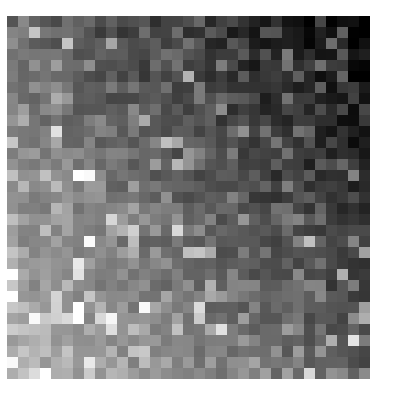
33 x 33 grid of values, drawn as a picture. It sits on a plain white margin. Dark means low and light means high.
The field climbs toward the bottom left. The top right is the ninth with the lowest average. The texture is fine-grained noise. No single row or column stands out from its neighbours. The ninth with the highest average is the bottom left.
